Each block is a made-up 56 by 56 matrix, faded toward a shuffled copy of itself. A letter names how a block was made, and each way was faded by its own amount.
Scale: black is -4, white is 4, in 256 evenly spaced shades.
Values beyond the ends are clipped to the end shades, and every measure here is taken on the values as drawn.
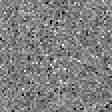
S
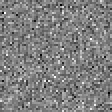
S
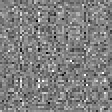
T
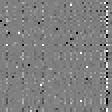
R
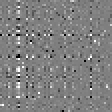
R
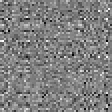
T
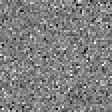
S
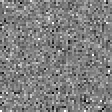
S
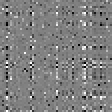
R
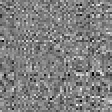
T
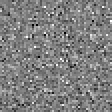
S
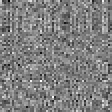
T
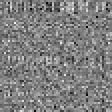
T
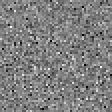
S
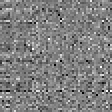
T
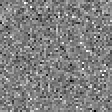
S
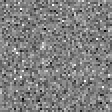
S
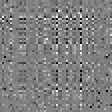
R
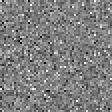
S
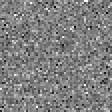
S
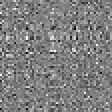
T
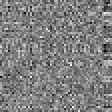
T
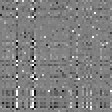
R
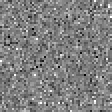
S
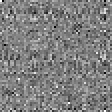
T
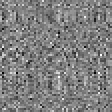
T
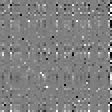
R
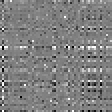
R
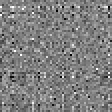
T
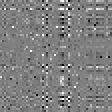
R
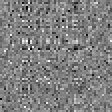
T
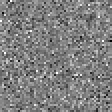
S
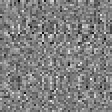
T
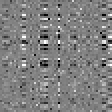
R
